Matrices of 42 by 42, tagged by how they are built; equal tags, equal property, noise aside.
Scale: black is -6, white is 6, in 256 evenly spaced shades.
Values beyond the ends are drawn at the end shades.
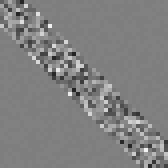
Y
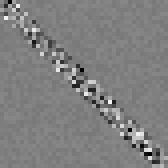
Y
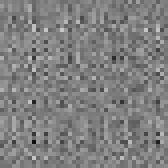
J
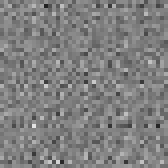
J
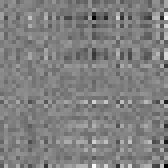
J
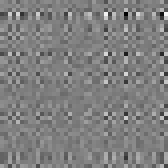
J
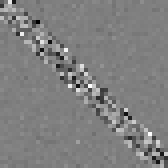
Y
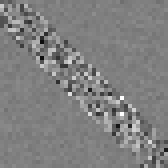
Y
